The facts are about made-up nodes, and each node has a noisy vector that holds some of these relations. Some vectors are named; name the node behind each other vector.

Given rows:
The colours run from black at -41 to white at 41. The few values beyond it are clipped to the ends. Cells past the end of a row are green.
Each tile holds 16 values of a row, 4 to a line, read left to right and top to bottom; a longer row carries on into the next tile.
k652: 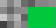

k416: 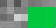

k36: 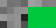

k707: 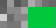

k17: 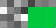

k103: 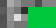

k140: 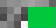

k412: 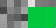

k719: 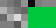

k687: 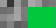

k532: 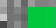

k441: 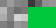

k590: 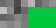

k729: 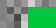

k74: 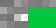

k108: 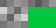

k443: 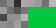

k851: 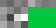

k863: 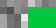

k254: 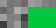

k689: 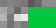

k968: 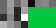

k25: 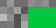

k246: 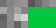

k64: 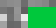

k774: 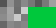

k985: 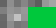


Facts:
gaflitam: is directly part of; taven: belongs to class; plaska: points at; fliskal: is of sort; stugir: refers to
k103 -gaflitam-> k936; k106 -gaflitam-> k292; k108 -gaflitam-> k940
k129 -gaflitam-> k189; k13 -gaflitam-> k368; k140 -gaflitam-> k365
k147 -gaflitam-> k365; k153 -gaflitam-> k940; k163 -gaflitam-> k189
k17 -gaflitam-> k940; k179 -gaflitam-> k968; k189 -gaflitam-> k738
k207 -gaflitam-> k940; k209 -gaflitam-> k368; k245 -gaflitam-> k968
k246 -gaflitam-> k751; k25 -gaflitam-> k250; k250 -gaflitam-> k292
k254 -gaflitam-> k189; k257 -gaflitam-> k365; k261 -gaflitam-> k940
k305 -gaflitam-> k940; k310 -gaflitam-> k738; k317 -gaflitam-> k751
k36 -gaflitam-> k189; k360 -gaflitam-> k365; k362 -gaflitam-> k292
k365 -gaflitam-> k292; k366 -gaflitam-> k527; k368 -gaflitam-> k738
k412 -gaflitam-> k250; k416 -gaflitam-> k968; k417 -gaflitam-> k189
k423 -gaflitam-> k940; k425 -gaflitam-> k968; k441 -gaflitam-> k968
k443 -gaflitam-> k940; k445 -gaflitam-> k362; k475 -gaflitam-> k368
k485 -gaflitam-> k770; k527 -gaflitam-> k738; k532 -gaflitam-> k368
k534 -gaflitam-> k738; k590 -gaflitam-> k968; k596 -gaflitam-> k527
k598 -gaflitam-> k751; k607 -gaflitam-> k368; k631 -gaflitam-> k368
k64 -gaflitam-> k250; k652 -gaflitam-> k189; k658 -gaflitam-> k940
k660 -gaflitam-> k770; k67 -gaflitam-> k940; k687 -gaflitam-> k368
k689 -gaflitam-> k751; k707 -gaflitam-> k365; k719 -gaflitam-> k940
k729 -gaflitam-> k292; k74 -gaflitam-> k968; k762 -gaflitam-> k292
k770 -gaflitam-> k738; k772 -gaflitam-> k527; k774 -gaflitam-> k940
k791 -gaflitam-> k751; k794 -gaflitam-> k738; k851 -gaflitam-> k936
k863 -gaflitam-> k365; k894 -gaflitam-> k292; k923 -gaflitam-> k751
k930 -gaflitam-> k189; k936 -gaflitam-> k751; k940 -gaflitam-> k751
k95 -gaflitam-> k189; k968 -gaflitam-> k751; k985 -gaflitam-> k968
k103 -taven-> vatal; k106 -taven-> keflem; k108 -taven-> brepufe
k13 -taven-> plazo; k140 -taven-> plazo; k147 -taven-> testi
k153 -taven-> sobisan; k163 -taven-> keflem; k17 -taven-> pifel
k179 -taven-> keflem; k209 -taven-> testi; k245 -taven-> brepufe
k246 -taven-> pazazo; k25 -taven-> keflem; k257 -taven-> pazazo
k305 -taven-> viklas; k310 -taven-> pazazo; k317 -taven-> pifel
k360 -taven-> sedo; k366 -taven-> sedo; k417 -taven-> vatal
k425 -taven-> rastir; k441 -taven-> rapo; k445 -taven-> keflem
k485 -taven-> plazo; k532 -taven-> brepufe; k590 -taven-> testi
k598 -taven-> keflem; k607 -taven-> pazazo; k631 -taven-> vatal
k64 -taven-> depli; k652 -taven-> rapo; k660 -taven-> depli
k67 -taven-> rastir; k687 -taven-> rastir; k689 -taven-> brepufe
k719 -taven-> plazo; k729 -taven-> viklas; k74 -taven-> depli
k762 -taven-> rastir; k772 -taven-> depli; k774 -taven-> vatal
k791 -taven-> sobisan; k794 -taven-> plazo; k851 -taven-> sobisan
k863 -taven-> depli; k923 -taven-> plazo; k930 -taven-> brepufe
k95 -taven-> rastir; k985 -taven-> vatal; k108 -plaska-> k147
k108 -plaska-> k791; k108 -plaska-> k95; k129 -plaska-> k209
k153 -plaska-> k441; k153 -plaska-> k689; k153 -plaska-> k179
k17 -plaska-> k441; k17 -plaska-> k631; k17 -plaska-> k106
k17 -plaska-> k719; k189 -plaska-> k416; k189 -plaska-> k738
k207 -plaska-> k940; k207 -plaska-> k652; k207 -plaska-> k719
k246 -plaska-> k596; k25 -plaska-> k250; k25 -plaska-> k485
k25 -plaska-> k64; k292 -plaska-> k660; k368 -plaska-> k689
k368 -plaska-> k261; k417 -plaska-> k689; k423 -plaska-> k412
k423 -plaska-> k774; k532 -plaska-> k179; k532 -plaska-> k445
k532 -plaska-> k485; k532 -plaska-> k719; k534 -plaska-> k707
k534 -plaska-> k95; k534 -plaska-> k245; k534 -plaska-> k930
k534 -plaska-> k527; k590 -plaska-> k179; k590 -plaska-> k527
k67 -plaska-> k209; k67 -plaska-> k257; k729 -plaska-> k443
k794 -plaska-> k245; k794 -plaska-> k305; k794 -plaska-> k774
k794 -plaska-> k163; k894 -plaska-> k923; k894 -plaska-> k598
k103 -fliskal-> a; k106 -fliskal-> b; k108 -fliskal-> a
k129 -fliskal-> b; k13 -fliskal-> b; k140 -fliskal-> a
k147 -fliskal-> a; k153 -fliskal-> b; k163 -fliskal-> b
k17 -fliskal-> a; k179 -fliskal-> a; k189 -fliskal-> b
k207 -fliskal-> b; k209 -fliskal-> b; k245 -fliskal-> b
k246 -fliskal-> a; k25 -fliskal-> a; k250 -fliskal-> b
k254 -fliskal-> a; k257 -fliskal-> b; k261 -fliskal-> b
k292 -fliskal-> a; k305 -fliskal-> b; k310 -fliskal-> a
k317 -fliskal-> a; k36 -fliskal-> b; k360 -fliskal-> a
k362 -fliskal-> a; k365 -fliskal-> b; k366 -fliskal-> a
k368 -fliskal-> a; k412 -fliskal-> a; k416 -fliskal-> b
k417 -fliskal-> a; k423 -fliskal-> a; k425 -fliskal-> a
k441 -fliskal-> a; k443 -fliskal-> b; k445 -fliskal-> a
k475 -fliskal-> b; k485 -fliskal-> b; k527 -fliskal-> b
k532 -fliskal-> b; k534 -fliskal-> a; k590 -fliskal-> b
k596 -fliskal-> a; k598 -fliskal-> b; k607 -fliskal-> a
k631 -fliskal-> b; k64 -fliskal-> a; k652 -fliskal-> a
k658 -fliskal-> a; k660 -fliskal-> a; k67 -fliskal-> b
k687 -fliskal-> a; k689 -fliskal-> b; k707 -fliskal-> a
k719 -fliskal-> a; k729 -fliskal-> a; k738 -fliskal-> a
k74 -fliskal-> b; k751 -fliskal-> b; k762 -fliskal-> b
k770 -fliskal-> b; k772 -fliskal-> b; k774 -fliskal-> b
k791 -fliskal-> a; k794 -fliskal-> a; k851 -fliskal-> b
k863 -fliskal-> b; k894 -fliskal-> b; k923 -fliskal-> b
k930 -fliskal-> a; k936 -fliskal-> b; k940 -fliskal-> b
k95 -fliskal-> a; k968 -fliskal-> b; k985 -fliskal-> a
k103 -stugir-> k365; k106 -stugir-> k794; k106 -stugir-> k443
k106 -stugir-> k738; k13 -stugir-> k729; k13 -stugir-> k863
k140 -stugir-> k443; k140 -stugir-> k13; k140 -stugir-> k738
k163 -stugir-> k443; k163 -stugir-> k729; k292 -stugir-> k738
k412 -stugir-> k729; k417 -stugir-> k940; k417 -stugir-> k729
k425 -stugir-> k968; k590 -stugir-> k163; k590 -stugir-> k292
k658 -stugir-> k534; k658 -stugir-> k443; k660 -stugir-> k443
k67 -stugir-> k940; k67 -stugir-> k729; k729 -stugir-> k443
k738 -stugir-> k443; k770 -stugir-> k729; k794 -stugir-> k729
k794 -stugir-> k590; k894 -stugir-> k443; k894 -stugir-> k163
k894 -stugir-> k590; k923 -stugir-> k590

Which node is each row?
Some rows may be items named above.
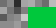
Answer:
k443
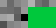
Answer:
k163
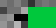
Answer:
k527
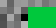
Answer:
k13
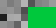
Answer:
k923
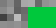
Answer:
k658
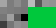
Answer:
k417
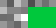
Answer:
k317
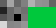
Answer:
k292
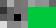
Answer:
k292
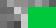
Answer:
k257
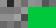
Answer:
k95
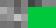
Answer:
k179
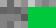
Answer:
k660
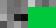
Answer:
k534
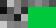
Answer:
k365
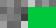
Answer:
k106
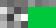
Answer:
k153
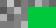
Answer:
k360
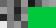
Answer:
k940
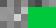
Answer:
k774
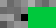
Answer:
k163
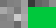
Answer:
k305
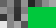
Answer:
k940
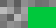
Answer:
k423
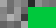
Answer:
k485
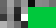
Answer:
k968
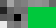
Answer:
k292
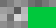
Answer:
k245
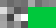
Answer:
k153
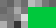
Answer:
k762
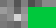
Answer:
k179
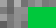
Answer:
k772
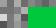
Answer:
k930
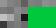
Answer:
k631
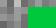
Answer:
k772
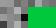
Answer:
k366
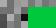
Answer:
k13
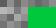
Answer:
k423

